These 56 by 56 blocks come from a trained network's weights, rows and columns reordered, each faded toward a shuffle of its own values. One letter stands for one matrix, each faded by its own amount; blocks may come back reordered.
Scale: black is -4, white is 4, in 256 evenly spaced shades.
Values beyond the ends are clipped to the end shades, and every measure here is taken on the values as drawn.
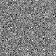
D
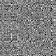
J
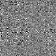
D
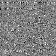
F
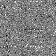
F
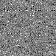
F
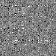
D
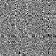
J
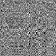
J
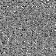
F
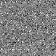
F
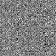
J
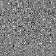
D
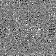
F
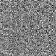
J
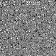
F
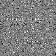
F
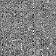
J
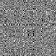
J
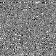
F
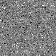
F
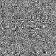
D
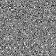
F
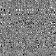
D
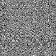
J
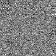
D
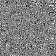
F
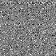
F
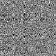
J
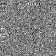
D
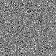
F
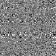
D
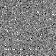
F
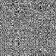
J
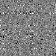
D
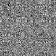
J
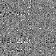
D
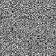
J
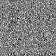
D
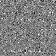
F
